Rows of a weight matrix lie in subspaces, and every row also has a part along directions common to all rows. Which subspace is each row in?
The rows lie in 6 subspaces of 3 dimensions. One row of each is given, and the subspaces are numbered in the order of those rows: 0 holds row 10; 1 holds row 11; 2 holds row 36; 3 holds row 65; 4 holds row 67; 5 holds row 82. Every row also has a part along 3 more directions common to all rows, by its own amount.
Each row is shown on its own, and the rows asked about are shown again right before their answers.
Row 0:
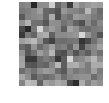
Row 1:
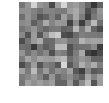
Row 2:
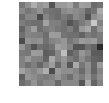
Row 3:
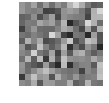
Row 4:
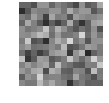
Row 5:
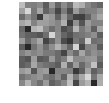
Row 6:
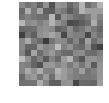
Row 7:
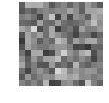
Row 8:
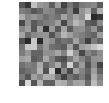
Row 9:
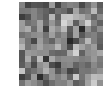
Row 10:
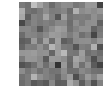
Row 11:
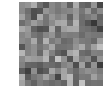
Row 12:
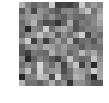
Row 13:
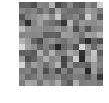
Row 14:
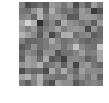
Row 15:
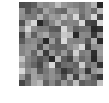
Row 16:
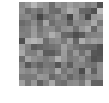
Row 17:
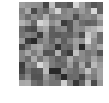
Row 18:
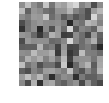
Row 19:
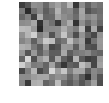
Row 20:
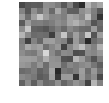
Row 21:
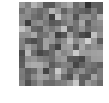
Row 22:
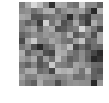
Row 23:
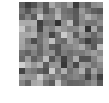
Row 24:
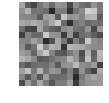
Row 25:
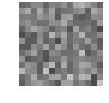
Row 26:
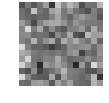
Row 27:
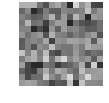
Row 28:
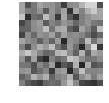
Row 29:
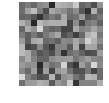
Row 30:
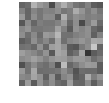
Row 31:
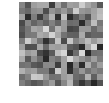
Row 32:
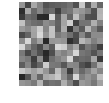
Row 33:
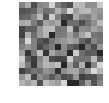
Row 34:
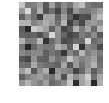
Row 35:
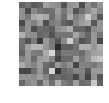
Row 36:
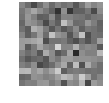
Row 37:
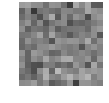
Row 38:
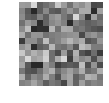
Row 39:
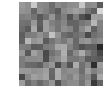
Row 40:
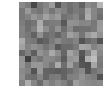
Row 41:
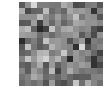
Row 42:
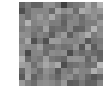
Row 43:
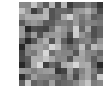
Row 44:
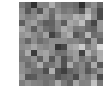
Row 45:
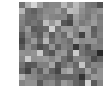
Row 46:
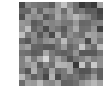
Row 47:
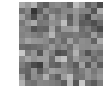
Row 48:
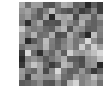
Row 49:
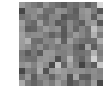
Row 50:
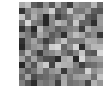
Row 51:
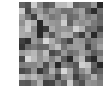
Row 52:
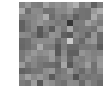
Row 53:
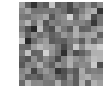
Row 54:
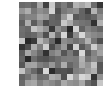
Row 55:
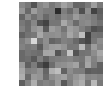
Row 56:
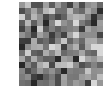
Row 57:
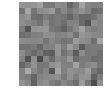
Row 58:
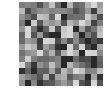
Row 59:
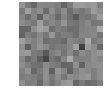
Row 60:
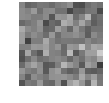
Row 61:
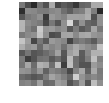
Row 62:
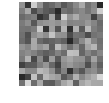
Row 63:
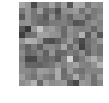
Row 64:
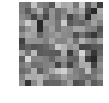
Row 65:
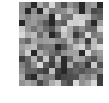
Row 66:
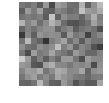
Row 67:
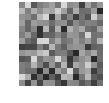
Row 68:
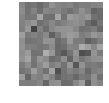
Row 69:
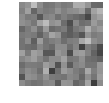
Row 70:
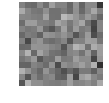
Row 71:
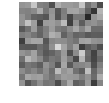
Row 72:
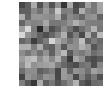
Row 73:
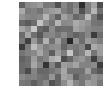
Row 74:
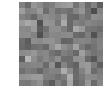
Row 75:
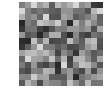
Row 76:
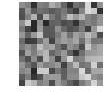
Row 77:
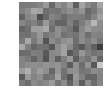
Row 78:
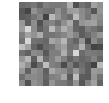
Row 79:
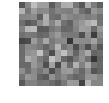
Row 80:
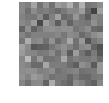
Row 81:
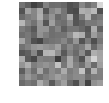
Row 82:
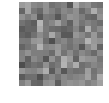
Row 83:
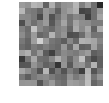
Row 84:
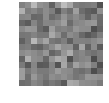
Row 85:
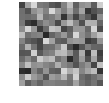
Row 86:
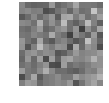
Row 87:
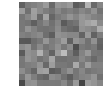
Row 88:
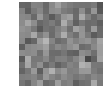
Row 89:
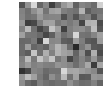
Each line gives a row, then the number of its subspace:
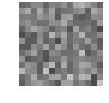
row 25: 3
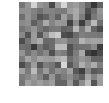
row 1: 0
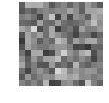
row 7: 1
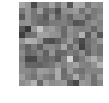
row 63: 2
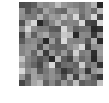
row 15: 3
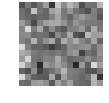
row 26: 0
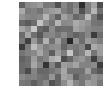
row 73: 1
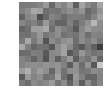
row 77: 1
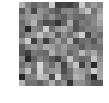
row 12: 0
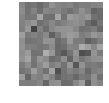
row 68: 1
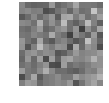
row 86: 4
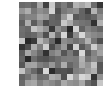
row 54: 3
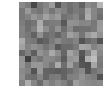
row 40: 5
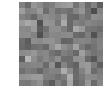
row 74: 5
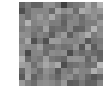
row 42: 2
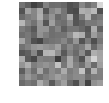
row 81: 3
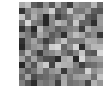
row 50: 5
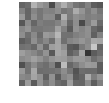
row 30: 0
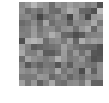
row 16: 3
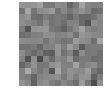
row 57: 4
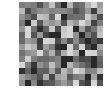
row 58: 0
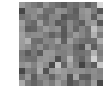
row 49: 3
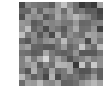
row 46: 0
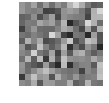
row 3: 4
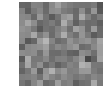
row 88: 5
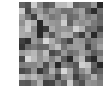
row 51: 5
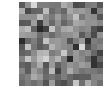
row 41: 0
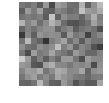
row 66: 3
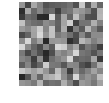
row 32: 4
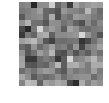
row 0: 2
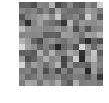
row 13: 5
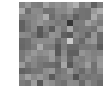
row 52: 4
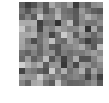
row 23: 5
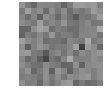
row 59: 0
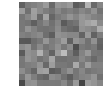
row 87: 1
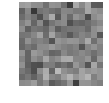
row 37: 1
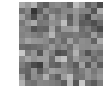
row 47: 1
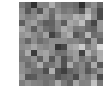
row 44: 3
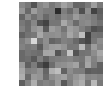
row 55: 2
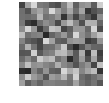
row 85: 3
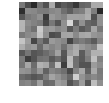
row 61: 4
